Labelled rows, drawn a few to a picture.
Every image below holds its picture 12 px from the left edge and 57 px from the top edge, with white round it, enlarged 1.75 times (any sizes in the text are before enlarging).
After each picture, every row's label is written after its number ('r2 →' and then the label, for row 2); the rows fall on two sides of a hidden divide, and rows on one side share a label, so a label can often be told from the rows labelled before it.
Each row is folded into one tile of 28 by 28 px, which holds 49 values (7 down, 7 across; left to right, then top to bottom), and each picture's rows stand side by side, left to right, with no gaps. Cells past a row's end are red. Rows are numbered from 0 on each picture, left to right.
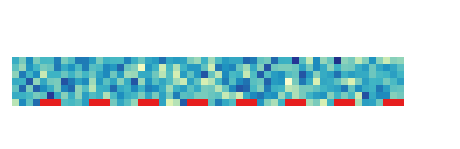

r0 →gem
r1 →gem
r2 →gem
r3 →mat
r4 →gem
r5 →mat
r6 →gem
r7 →gem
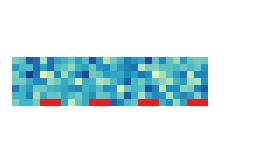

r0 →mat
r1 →mat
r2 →gem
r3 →mat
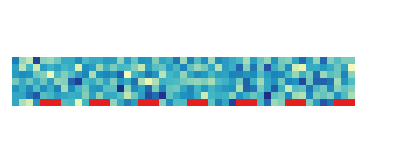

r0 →mat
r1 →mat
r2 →gem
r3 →gem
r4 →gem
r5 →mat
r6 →gem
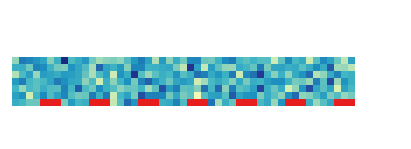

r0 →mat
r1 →mat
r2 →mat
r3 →mat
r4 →mat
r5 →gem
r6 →gem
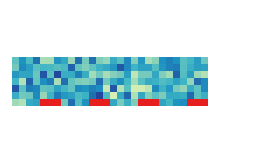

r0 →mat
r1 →gem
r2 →mat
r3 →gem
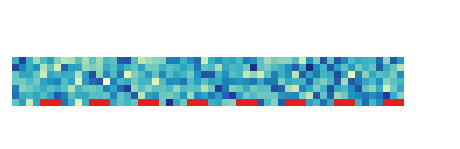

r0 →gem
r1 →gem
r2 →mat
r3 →gem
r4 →mat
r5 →mat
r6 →gem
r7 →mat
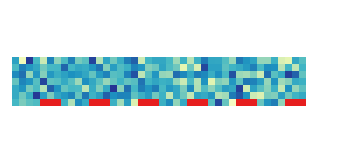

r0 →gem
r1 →mat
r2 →mat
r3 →mat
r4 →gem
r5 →gem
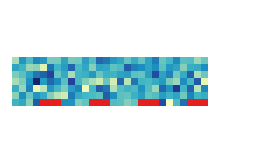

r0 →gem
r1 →mat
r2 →mat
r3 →mat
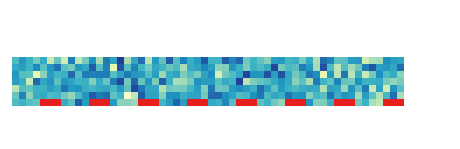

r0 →gem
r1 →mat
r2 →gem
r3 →mat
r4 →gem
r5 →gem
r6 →gem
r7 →gem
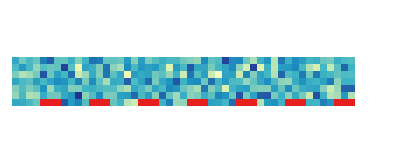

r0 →gem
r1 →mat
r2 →gem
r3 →mat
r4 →gem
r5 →mat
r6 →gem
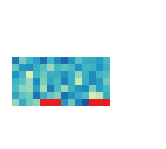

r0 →gem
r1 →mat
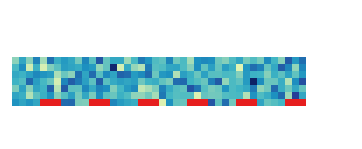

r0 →gem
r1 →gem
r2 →gem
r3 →gem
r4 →mat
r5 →mat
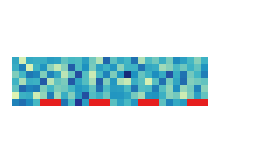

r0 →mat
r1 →mat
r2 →mat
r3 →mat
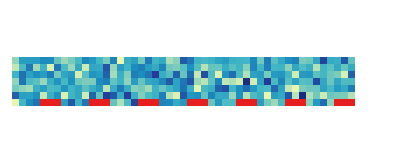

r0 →gem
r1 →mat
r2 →mat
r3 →mat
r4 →mat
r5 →mat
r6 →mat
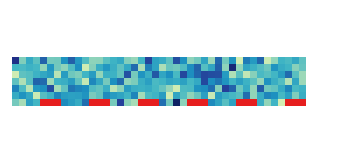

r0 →gem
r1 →mat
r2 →mat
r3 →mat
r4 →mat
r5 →gem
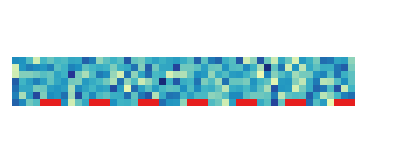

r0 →mat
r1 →mat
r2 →gem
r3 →gem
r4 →gem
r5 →mat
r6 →mat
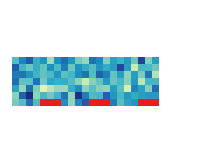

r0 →mat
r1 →mat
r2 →gem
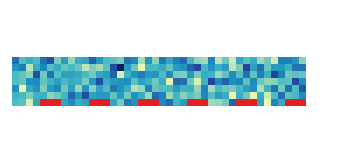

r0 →gem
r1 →gem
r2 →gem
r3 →mat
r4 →gem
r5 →mat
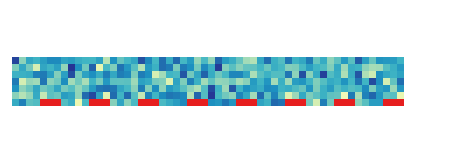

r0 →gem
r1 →gem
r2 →gem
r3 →mat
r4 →gem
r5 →mat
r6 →mat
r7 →gem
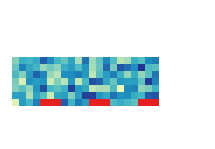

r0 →gem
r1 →mat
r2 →mat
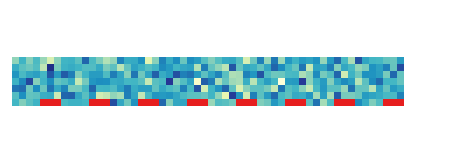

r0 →gem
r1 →gem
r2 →mat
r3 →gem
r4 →mat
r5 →gem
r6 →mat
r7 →gem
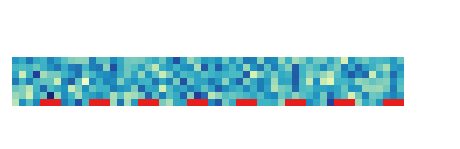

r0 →gem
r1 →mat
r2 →gem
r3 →mat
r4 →gem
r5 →gem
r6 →mat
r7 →gem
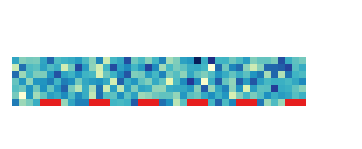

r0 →mat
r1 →gem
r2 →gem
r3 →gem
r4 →mat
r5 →mat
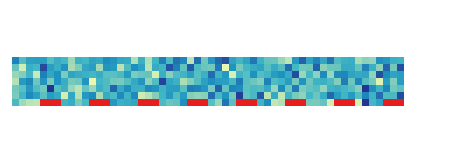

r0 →mat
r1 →gem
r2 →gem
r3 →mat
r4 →mat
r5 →gem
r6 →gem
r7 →mat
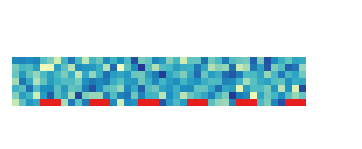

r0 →gem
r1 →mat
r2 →mat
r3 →gem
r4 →gem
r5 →mat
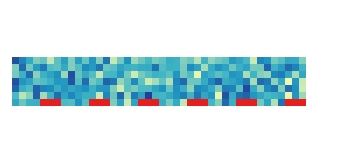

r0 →mat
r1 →mat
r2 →gem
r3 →mat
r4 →mat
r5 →mat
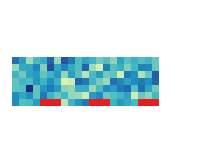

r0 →mat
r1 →gem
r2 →mat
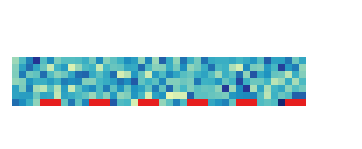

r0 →gem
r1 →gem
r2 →mat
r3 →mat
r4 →mat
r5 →mat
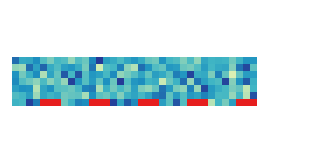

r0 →mat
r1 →gem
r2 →mat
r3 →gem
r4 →mat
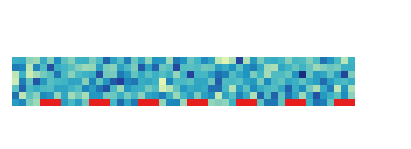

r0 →mat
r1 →gem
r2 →mat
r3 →gem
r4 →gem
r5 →mat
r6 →gem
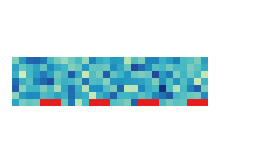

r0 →gem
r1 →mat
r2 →mat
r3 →gem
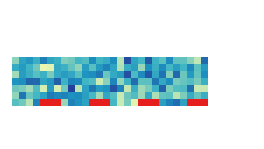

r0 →gem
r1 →gem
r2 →gem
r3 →mat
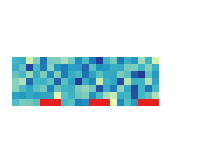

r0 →gem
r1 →gem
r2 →gem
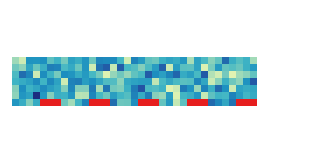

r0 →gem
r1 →gem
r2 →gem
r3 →gem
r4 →mat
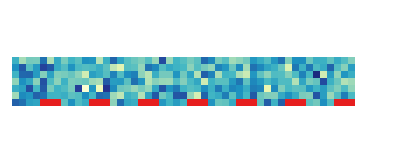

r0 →mat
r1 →mat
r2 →mat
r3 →mat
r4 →mat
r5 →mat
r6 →gem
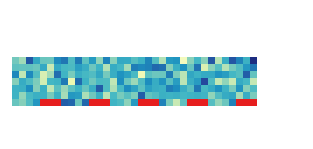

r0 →mat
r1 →gem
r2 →mat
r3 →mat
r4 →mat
